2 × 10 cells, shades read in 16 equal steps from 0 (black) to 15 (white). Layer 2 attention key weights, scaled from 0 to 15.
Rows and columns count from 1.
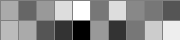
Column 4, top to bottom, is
13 3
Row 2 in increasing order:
0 3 3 5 7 9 10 11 12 14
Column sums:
21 16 14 16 15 16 16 15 19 19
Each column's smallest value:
10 6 5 3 0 7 3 7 7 5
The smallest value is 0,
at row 2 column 5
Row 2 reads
11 10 5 3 0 9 3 7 12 14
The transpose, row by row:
10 11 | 6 10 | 9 5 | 13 3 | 15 0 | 7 9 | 13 3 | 8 7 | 7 12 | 5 14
